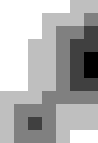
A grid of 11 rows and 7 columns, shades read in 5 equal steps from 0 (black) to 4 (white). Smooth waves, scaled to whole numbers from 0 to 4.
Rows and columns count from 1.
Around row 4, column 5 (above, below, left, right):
2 2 3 1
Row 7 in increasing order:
1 1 2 3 3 4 4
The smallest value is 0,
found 2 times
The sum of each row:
26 23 20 18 17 17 18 17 18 17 20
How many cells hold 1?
8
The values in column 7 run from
0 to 4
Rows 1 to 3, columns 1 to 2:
4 4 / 4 4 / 4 4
